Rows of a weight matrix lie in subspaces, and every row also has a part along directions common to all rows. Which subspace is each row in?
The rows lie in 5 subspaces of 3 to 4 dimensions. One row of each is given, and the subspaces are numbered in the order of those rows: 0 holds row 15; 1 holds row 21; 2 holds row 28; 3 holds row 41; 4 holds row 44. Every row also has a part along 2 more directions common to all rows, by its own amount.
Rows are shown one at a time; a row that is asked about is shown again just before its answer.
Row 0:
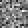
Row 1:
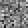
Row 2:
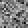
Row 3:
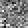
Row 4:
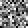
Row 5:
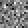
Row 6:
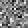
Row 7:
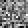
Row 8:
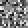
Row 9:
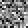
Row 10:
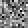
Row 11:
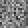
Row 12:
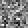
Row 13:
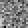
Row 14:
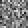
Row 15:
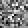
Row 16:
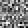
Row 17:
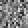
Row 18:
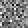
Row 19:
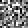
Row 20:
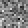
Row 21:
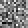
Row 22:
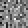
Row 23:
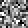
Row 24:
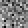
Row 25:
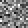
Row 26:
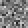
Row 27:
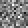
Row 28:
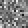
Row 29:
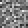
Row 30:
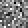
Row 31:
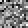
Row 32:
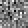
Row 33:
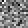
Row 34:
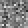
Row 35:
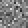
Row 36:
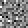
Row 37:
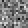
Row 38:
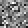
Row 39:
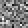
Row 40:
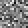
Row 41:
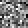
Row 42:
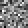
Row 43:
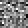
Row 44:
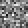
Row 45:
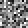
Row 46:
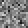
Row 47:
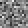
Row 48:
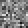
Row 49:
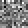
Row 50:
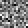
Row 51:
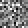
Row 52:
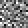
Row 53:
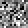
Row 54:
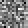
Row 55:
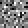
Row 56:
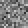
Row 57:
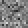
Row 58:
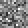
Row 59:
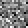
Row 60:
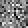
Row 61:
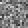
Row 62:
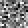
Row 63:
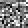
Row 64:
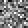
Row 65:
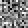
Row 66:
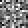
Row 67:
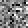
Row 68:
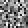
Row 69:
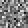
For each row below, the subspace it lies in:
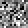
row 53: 0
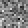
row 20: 0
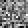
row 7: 4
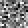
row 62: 0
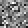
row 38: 0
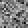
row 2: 0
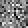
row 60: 1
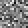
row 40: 2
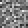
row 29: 3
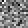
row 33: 4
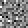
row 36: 1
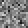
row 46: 4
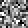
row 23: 4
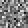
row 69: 4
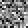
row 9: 1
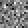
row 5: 2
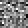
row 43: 3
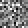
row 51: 2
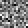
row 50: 1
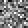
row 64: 3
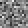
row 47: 3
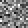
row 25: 0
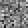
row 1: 3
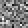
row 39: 2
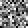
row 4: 2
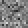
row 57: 0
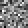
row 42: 3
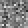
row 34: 0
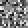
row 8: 4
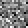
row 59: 1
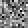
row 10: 3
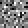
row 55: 2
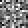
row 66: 3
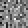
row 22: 4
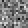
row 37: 0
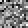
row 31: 3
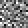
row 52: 2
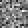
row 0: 3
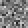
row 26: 4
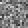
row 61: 3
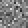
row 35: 2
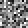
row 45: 3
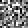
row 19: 2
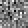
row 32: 2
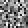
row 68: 4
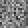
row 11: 1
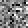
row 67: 1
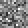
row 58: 1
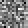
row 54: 1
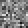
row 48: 4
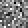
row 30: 2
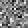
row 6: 1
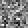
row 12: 0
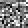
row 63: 3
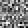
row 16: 4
